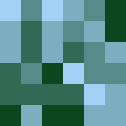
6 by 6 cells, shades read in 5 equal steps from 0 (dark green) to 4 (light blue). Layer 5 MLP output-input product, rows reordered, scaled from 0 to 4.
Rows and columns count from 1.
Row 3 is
3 1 3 1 2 3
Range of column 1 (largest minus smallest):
4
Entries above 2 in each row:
3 3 3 1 2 3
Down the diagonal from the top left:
4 1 3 4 4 3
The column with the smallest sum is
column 2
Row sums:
15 12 13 11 11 9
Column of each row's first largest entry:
1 1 1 4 5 2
